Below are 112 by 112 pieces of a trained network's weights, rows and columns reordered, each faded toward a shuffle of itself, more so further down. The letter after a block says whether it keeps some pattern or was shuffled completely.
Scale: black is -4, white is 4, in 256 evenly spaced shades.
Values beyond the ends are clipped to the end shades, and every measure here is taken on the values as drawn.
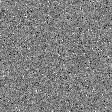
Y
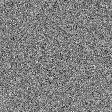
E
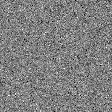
E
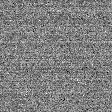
E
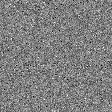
E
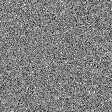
Y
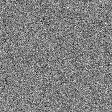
Y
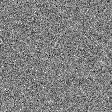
Y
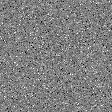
Y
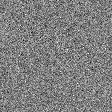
Y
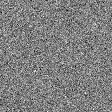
Y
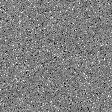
Y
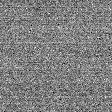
E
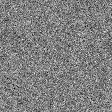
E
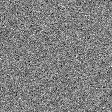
Y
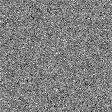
Y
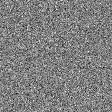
Y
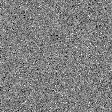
E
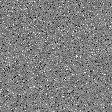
Y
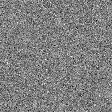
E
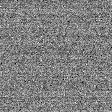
E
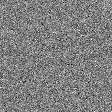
Y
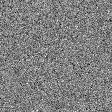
Y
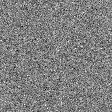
Y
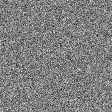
Y
